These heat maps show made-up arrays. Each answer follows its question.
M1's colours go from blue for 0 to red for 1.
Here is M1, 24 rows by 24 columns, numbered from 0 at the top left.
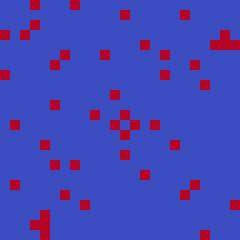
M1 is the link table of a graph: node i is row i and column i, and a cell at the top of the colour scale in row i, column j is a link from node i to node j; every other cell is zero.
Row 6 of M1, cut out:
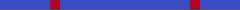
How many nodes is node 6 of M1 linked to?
2
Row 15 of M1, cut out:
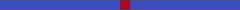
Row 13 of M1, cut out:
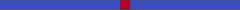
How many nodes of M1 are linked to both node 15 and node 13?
1
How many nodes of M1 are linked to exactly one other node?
8
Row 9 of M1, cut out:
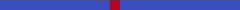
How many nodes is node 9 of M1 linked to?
1
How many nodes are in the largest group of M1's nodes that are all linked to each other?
2
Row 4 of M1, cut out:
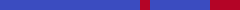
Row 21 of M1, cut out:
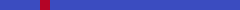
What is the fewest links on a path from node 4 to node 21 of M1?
1
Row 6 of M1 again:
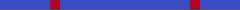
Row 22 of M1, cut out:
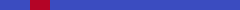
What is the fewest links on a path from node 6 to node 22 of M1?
6
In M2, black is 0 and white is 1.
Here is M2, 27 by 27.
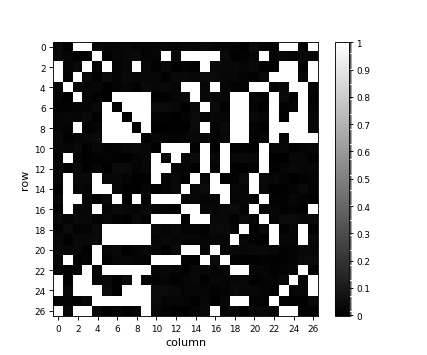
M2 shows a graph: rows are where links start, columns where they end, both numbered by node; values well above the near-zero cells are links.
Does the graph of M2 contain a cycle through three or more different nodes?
yes
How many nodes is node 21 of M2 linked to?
7
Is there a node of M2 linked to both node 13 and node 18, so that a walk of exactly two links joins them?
no
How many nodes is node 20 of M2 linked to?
4
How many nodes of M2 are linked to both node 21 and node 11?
5
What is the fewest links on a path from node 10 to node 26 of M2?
3
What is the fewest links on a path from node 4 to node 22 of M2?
2
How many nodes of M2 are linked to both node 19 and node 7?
7
